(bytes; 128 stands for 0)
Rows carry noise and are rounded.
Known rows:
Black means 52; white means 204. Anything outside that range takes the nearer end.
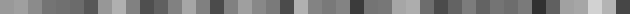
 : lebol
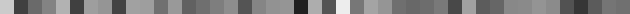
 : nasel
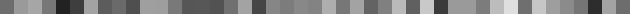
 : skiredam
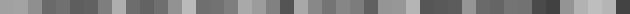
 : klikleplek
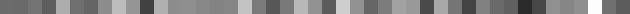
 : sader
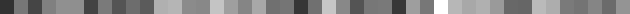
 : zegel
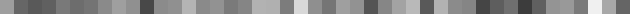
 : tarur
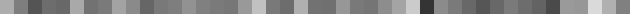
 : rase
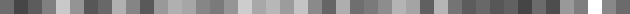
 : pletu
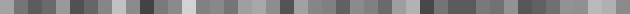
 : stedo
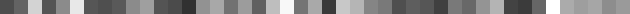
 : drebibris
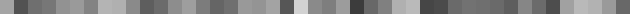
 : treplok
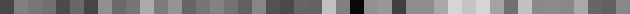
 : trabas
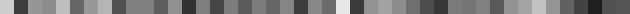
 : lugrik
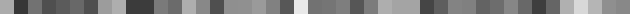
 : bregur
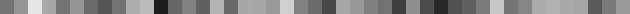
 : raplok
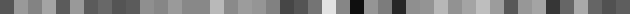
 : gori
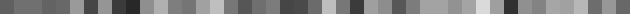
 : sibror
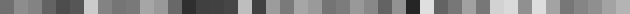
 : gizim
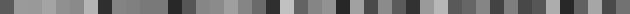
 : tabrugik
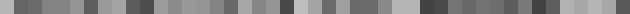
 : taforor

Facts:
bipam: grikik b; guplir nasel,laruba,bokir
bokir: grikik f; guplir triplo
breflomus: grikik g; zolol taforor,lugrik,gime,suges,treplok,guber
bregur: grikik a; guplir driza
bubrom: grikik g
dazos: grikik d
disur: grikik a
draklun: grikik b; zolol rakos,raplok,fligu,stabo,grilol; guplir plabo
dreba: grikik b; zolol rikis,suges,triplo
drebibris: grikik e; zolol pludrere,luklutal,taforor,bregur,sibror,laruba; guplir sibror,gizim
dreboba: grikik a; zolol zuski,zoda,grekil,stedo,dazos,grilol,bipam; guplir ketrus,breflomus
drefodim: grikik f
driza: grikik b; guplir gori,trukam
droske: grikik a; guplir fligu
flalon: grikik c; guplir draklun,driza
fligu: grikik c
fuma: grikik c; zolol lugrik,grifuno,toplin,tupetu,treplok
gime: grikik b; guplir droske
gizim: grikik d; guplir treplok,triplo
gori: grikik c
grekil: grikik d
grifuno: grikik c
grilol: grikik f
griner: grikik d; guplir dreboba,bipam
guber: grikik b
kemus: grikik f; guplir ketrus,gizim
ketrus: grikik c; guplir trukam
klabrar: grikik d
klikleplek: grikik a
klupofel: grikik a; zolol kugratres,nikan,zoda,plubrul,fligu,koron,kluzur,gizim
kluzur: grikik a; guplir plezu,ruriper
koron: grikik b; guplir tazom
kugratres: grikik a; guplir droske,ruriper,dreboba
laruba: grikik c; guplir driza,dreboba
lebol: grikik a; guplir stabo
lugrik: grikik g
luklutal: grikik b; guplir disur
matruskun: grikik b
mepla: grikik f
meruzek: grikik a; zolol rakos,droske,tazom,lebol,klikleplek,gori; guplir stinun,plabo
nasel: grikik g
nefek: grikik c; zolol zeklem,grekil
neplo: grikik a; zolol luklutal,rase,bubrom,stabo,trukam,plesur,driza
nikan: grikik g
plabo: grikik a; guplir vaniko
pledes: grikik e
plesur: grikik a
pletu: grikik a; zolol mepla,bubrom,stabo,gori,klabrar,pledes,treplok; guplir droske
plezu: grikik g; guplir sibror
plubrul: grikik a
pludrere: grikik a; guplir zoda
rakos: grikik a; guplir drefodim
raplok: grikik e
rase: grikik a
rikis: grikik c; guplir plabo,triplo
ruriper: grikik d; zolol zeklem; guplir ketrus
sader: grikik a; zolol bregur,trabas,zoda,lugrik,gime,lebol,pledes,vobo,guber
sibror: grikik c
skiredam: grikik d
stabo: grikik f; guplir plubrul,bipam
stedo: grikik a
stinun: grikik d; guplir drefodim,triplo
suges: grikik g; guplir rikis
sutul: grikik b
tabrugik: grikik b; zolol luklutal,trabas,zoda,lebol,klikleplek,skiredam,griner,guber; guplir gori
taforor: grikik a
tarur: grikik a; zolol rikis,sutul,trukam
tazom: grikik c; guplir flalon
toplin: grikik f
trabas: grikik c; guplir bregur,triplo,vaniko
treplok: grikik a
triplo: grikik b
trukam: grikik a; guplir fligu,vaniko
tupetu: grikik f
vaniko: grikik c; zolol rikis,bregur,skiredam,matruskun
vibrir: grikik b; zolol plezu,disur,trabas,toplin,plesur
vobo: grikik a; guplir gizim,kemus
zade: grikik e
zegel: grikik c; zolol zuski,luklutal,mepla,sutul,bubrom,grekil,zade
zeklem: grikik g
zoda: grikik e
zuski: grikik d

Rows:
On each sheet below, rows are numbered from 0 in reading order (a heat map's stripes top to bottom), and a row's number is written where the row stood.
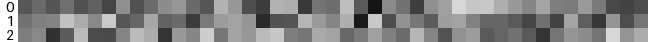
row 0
rikis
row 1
dreba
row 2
dreboba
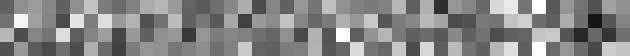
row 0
klabrar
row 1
stabo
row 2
breflomus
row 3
ruriper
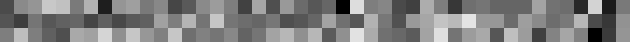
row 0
draklun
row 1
flalon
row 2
bokir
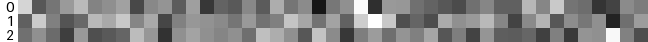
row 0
bubrom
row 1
kemus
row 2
meruzek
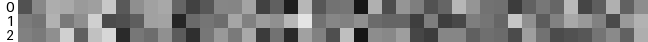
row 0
vibrir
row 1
zade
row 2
driza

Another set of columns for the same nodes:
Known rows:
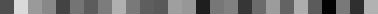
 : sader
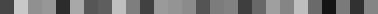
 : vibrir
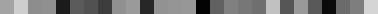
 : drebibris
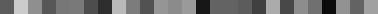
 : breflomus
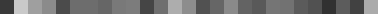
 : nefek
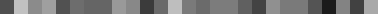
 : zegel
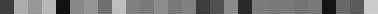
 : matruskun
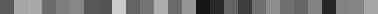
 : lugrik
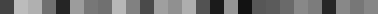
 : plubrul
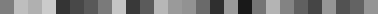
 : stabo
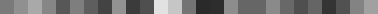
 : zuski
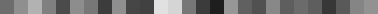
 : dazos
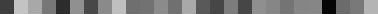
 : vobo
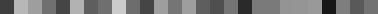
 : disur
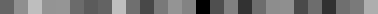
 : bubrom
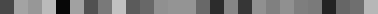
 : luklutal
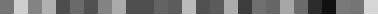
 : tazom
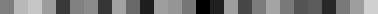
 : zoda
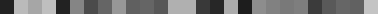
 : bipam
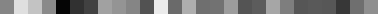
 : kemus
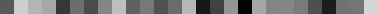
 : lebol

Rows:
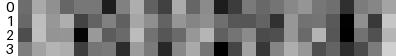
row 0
plezu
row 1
vaniko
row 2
tabrugik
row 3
zade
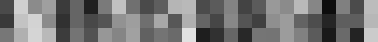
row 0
pletu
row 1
ketrus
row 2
plabo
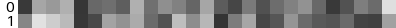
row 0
laruba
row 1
drefodim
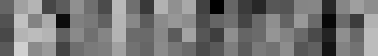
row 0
nikan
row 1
dreba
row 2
trabas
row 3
sibror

